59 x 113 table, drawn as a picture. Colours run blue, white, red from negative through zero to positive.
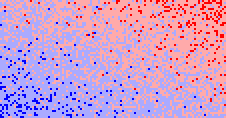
Ninth with the lowest average: bottom left. Slope: up to the top right. Odd rows or columns: none. Grain: fine.
